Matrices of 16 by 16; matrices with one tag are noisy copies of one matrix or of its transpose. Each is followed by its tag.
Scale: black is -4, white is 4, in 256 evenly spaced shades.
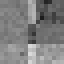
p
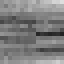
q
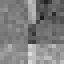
p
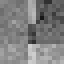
p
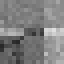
p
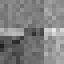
p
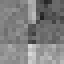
p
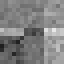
p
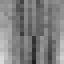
q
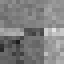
p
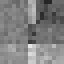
p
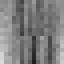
q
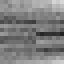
q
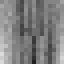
q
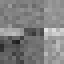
p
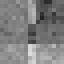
p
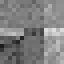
p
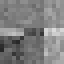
p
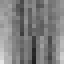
q
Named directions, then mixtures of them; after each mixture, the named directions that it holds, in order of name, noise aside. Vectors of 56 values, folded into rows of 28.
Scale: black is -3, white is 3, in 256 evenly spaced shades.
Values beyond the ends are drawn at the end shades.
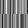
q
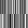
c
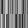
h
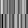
c, h, q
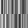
h, q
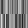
h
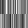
c, h, q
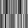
h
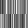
c, h, q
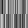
c, h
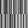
c, h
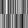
c, h, q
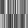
c, h, q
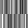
c, q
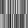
c, h, q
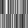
c, h, q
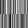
c, q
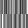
c, q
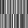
c, q
